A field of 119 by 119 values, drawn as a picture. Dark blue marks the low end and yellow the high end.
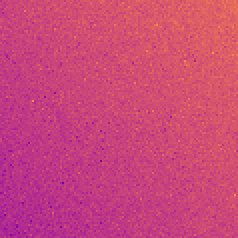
Histogram: bell-shaped. Ninth with the lowest average: bottom left. Mirror symmetry: none. Stripes: none. Slope: up to the top right.
